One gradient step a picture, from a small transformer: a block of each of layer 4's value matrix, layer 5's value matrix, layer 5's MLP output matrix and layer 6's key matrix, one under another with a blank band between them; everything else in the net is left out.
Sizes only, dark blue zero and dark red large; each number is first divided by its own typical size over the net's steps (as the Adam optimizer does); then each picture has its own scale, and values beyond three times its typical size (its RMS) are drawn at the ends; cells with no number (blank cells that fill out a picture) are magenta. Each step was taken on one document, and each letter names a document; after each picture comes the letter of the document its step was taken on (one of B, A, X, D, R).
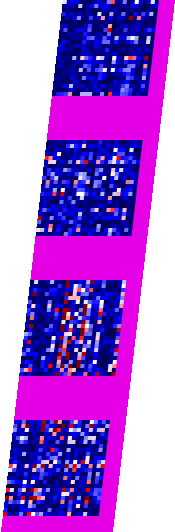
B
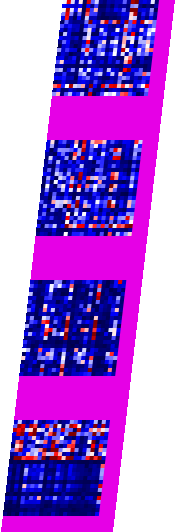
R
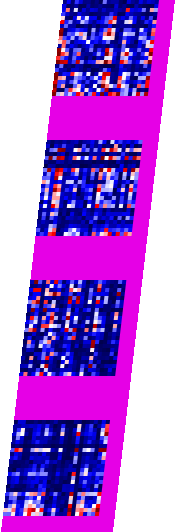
R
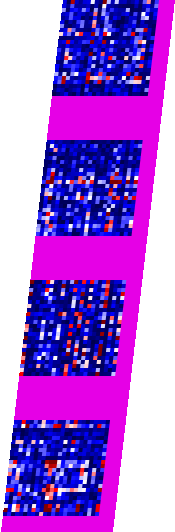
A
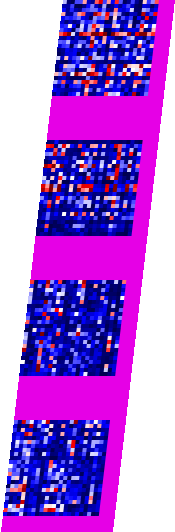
A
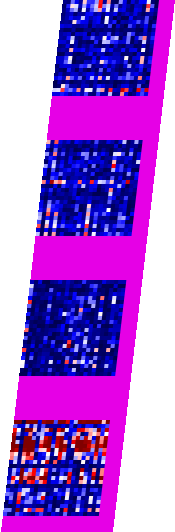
A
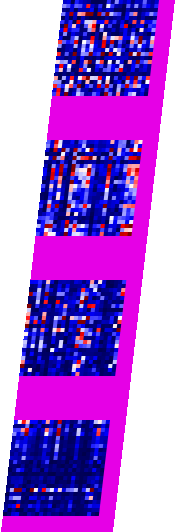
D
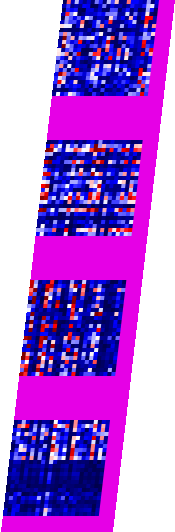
R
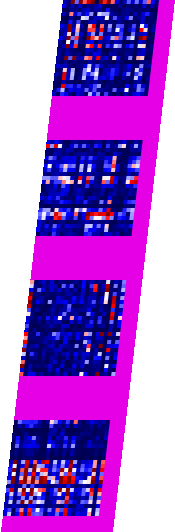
A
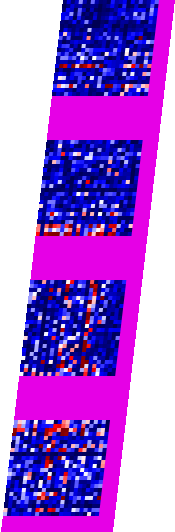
B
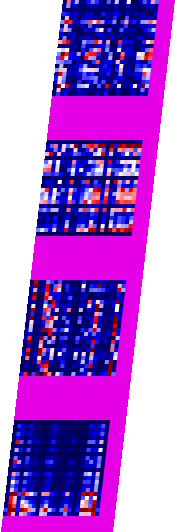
R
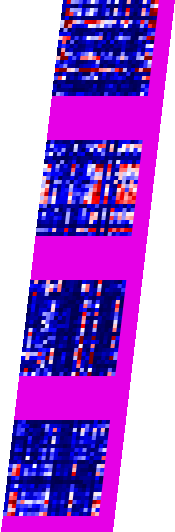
R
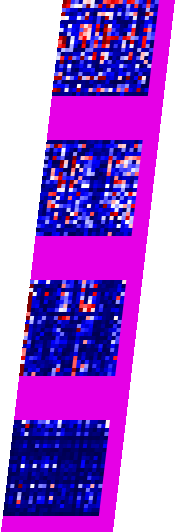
D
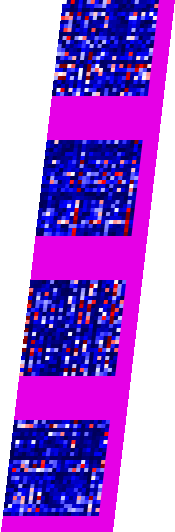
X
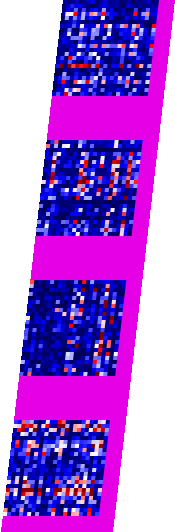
A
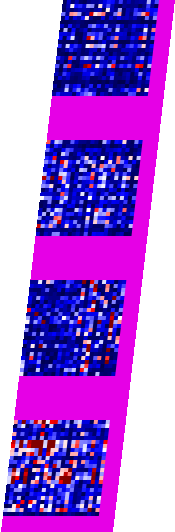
A
